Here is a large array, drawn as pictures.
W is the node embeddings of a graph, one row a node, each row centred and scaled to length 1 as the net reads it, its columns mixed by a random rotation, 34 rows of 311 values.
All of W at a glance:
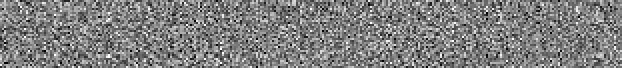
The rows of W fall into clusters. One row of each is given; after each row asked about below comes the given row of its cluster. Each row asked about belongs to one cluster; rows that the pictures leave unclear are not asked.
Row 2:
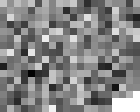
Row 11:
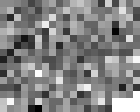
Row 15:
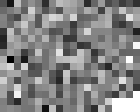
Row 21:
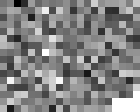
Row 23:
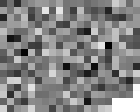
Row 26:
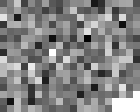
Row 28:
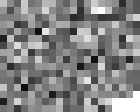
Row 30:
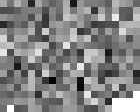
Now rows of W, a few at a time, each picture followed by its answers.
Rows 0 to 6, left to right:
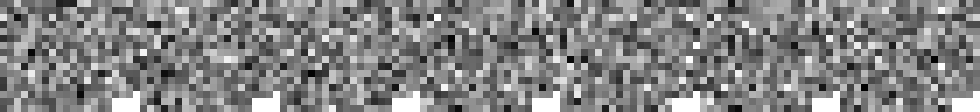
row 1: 2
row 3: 11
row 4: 15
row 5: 11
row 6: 28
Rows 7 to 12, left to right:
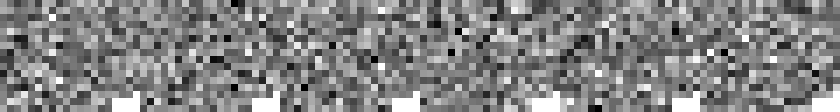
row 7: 11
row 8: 26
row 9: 28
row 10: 28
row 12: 2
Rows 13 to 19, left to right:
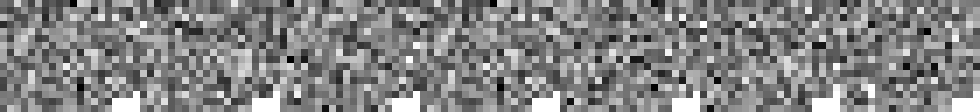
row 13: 30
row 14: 21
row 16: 30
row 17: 26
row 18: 21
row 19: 23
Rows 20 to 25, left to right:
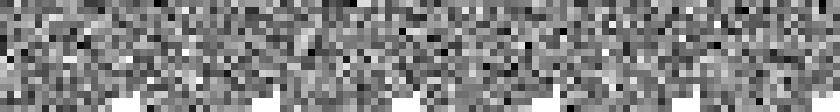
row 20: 15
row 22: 30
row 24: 21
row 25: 2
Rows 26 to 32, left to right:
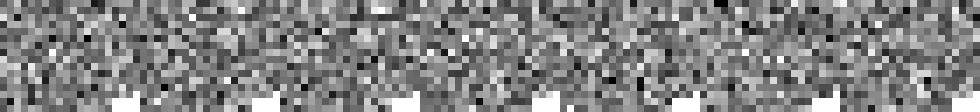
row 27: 28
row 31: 21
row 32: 2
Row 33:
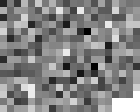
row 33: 23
